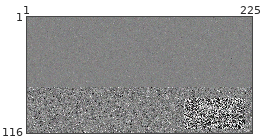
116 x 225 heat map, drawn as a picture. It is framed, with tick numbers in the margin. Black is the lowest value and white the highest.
Seam: horizontal, 60% of the way down, the top part calmer. Histogram: heavy tails on both sides. Slope: none. Roughest part: bottom right. Average level on the scale: 50%. Mirror symmetry: none. Odd patch: rougher, in the bottom right.
